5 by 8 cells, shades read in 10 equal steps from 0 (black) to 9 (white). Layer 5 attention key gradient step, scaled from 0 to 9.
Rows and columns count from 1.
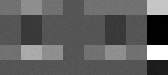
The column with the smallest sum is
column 4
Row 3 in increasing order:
0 2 2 3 3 3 3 3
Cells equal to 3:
19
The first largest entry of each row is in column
8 1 1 8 1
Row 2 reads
3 2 3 3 3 2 3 0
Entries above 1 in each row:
8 7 7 8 7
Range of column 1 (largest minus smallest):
1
